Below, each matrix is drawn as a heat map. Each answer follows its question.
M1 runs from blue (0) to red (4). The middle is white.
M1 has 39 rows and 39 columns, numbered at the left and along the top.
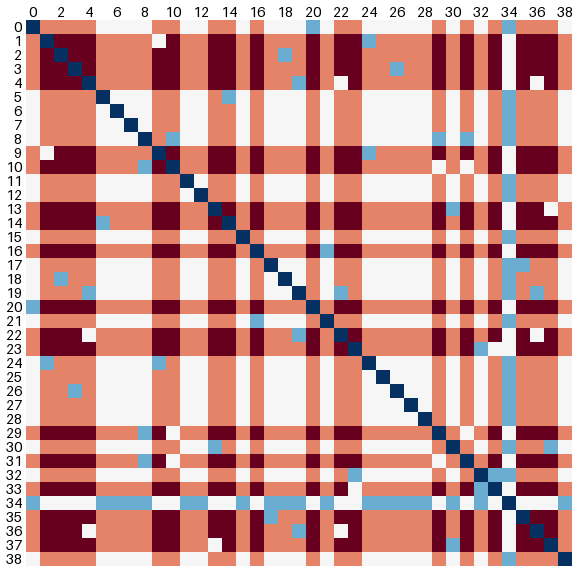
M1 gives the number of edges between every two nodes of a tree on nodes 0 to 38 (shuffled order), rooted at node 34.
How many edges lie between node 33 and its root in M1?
2
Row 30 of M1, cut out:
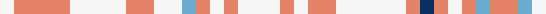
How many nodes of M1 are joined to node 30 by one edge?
3
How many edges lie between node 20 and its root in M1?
2
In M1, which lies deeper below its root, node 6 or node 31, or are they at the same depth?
node 31
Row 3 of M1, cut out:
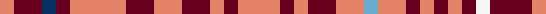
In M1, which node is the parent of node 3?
26
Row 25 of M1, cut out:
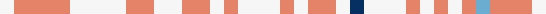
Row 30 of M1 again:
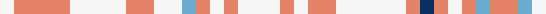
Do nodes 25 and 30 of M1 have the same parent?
yes
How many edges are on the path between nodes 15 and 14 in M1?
3
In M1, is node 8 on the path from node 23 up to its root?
no
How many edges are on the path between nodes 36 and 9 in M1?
4
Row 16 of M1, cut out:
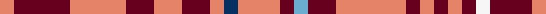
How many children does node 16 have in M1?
0
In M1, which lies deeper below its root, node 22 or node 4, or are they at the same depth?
the same depth
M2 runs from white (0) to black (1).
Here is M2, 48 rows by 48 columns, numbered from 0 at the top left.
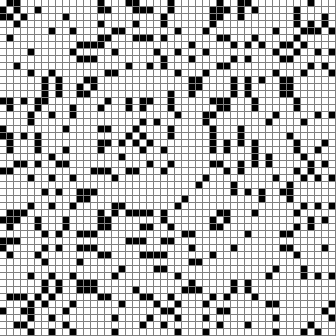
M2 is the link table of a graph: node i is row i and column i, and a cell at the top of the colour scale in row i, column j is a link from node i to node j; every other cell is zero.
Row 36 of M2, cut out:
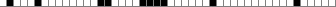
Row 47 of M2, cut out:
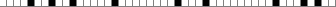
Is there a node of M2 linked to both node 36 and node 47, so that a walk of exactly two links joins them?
no
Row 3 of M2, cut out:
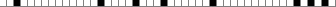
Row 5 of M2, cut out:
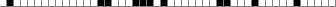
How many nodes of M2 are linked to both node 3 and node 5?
4
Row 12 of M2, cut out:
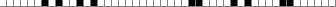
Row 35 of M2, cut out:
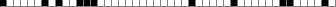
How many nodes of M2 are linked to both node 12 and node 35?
8
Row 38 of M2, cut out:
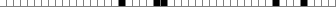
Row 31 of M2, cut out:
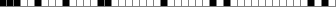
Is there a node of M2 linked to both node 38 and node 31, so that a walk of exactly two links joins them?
yes
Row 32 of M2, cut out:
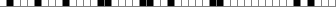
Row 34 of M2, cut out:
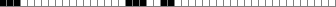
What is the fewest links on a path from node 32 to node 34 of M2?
2
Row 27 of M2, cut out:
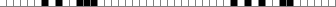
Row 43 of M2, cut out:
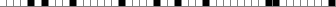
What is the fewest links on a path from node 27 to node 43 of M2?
2
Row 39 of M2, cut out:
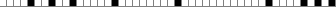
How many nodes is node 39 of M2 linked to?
9
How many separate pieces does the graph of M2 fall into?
1
